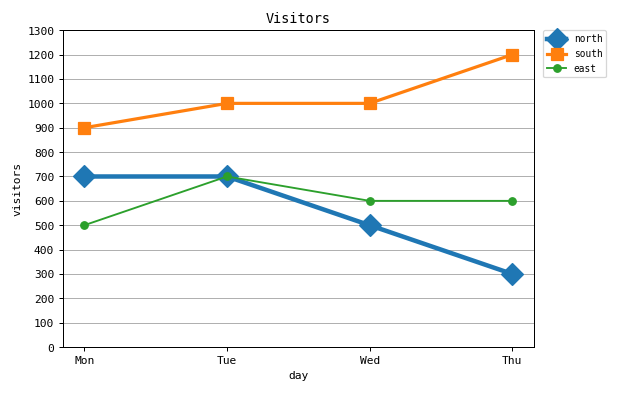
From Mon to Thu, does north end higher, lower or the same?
lower
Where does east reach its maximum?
Tue
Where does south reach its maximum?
Thu
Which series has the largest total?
south
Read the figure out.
Title: Visitors
x-axis: day, ticks Mon Tue Wed Thu
y-axis: visitors, ticks 0 100 200 300 400 500 600 700 800 900 1000 1100 1200 1300
Legend: north, south, east
Values:
north: 700 700 500 300
south: 900 1000 1000 1200
east: 500 700 600 600
